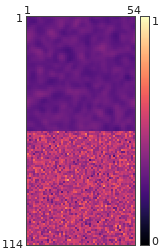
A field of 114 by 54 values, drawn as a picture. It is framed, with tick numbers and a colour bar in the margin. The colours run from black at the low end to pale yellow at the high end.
The table splits into 2 rows of 1 panel. Panel 1,1: low, blotchy, faint in contrast. Panel 2,1: middling, fine-grained.
